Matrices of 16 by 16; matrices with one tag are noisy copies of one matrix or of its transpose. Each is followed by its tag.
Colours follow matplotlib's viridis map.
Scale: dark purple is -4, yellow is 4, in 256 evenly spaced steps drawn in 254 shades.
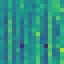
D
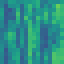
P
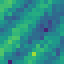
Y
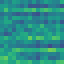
D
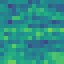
P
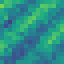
Y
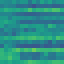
D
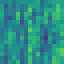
P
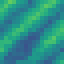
Y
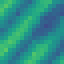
Y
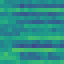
D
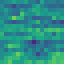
P
